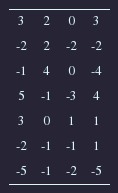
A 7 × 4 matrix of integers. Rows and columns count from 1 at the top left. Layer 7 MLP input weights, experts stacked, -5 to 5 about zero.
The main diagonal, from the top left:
3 2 0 4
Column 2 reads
2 2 4 -1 0 -1 -1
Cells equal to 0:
3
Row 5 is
3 0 1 1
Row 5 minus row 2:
5 -2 3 3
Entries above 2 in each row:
2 0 1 2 1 0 0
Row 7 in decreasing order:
-1 -2 -5 -5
